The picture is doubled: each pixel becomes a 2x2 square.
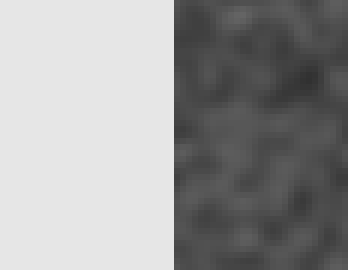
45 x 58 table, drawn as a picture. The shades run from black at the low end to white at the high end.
The table splits into one row of 2 panels. Panel 1,1: very high, flat. Panel 1,2: low, blotchy, faint in contrast.
